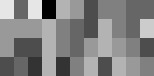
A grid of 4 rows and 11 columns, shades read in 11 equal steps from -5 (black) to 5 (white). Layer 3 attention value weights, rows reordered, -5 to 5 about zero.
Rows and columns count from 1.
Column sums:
4 -3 0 1 -1 -1 -1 2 3 -1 0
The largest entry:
4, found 2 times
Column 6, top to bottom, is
1 -1 -1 0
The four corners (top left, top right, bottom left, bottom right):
4 -1 -2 0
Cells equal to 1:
8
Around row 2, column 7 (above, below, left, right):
-2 1 -1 2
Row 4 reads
-2 -1 -3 2 -3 0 2 -2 2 1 0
